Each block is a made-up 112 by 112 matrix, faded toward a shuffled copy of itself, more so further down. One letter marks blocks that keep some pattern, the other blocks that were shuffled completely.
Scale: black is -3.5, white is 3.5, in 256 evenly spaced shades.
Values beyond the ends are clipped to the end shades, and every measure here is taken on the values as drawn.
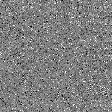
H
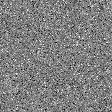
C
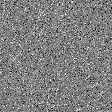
C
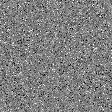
C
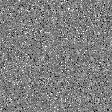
H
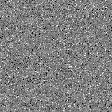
H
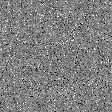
C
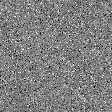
C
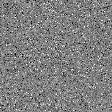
H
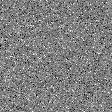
C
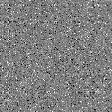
H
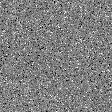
C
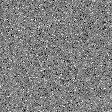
C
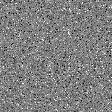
H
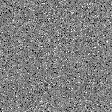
H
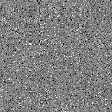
H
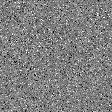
C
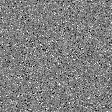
C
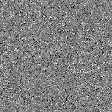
H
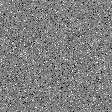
C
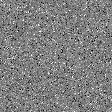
C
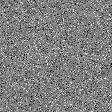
C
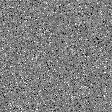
C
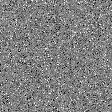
C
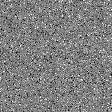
H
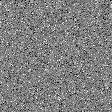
C
